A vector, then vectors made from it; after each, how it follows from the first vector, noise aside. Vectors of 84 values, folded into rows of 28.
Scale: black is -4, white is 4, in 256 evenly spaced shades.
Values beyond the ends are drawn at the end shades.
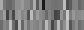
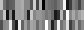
scaled up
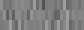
shrunk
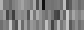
copied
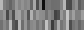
copied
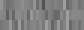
shrunk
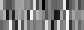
scaled up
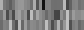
copied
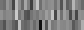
reversed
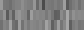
shrunk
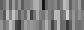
sign-scrambled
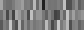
copied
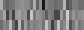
copied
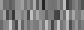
copied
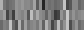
copied
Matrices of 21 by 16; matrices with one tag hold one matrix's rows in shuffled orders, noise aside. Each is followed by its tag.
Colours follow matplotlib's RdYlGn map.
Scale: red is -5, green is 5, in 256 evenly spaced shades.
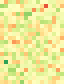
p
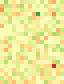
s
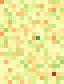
s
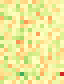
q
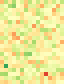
p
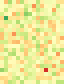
p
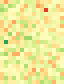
p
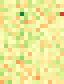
q
